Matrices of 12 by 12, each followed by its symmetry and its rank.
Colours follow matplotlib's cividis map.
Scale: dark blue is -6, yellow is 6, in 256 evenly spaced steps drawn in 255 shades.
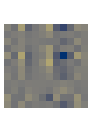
neither, rank two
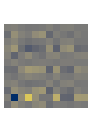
neither, rank two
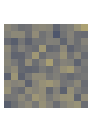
neither, full rank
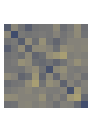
symmetric, full rank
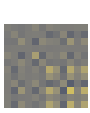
symmetric, rank two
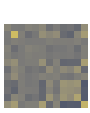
symmetric, rank two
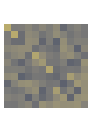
symmetric, full rank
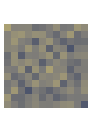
symmetric, full rank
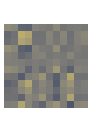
neither, rank two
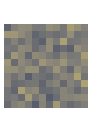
neither, full rank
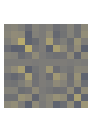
symmetric, rank two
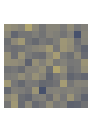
neither, full rank
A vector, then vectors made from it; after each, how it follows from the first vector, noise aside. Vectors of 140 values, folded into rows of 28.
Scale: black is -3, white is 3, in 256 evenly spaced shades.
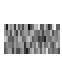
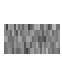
shrunk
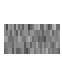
shrunk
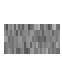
shrunk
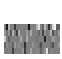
partly zeroed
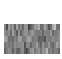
shrunk
